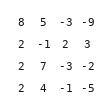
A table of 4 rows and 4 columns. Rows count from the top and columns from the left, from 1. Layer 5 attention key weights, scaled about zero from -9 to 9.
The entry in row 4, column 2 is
4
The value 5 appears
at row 1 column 2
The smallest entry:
-9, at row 1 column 4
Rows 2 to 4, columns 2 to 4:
-1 2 3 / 7 -3 -2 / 4 -1 -5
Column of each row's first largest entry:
1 4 2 2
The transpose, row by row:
8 2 2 2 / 5 -1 7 4 / -3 2 -3 -1 / -9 3 -2 -5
